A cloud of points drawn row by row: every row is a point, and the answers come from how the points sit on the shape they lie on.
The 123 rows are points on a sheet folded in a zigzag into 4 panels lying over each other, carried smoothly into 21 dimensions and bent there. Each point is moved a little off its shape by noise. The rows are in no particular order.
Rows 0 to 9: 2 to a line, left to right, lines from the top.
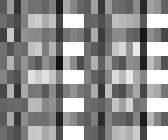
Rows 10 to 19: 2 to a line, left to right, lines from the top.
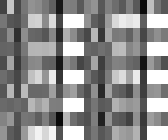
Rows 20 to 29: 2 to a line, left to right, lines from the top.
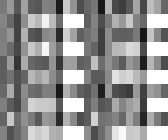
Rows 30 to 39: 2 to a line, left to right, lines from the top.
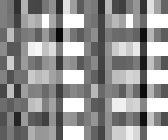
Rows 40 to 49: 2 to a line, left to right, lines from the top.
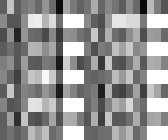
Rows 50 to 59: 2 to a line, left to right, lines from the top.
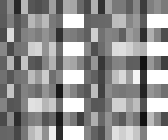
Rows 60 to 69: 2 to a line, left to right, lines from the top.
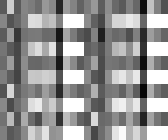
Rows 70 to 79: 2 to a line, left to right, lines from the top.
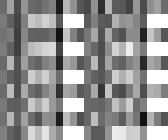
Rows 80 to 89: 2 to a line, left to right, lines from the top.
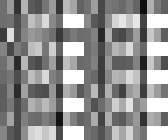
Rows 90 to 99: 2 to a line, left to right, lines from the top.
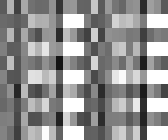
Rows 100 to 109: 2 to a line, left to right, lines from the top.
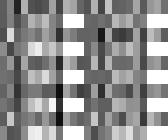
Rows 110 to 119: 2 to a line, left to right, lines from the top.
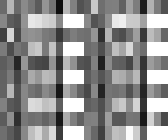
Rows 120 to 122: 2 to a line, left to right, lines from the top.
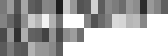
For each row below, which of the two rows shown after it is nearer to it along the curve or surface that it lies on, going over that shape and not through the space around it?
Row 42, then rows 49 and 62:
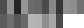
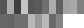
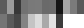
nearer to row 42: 62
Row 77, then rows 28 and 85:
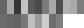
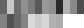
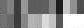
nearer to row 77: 85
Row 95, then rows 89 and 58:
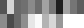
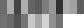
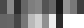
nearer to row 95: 89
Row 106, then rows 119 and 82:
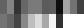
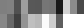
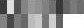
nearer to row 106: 82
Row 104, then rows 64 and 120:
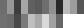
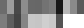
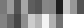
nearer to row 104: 64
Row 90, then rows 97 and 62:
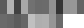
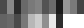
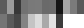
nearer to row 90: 62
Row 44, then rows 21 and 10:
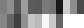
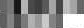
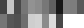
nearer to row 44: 21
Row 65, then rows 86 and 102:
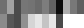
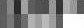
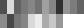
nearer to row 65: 102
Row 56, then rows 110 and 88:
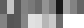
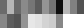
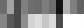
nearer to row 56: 88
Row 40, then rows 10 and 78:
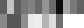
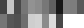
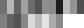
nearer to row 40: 78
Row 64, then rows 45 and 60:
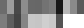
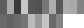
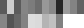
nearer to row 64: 60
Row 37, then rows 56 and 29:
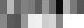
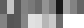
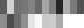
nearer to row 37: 29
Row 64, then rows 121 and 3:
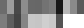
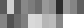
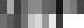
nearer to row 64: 121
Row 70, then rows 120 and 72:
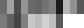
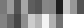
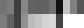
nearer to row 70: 72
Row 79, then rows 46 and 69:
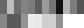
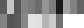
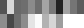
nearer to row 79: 69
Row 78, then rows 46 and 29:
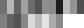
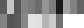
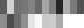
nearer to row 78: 29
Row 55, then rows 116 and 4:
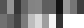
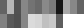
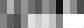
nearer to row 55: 116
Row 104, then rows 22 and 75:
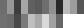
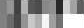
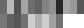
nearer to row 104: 75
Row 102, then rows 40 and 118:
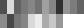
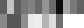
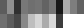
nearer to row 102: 40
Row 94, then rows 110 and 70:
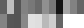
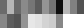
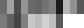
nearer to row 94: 70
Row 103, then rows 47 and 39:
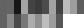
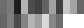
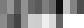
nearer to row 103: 47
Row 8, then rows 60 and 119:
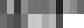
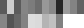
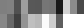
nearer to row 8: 60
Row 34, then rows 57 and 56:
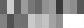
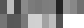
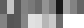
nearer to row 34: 56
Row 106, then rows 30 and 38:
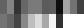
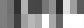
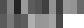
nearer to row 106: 38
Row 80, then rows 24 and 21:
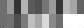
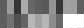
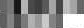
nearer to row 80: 21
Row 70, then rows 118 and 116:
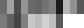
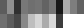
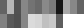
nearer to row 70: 116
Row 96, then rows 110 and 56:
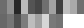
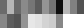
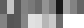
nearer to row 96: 56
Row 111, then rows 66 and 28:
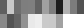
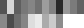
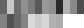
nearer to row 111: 28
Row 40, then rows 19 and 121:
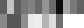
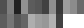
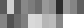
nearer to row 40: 121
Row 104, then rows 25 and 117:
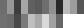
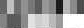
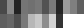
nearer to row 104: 25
